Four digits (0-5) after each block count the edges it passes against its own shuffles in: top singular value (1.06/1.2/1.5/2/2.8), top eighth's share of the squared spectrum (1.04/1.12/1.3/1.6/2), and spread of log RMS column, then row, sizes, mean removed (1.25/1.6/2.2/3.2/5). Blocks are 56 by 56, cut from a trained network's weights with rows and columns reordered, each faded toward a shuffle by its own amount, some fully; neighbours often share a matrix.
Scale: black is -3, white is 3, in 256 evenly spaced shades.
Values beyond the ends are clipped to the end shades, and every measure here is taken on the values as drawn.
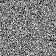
0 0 0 0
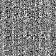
3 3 0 2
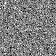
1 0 0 0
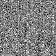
1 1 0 0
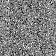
0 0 0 0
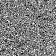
0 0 0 0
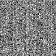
2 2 0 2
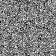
0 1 0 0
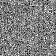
1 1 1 0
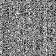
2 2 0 0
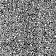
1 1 0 0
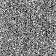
1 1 0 0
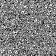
1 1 0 0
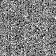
1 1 0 0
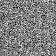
0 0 0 0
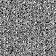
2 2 0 1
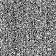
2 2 0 1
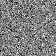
0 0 0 0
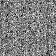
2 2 0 1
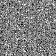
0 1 0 0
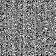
2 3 1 2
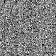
1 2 0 1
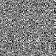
3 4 2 2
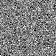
1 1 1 0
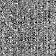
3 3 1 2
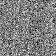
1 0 0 0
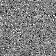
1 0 0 0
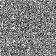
1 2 1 0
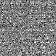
2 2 1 1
